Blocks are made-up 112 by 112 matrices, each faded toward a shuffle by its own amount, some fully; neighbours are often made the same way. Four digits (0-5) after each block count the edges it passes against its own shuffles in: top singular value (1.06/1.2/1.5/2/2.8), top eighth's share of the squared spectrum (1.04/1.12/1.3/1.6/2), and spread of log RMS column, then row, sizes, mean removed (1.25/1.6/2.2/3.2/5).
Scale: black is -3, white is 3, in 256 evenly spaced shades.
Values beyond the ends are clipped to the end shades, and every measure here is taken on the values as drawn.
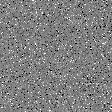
2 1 0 0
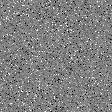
0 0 0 0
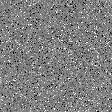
3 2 0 0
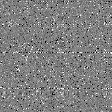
4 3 1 2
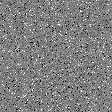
2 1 0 0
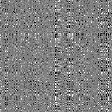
5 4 4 3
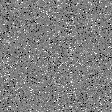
3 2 1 0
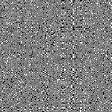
4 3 3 2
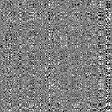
5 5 4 3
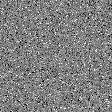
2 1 0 0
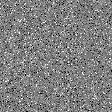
3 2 1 0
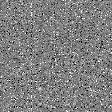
3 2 1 1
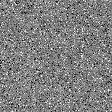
1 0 0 0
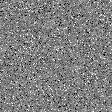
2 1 0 0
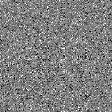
4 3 2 1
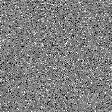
3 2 1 1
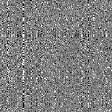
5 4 3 2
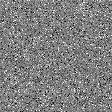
3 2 1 0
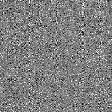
4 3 2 1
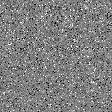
2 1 0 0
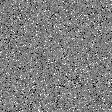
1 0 0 0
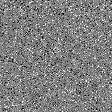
2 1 0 0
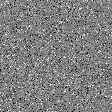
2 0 0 0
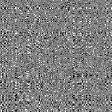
5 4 3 3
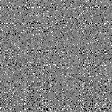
4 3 2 3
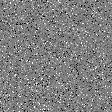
2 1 0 0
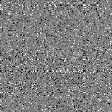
4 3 2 2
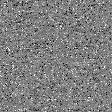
3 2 0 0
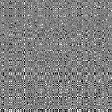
5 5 4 4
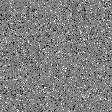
3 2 0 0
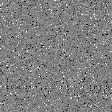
3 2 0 1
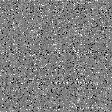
3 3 2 2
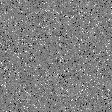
1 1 0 0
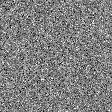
0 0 0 0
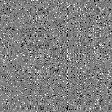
4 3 2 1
